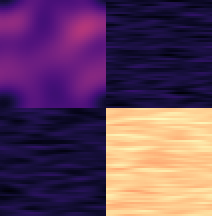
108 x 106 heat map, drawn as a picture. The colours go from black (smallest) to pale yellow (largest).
The table splits into 2 rows of 2 panels. Panel 1,1: low, smooth. Panel 1,2: very low, streaked across, faint in contrast. Panel 2,1: very low, streaked across, faint in contrast. Panel 2,2: very high, streaked across, faint in contrast.
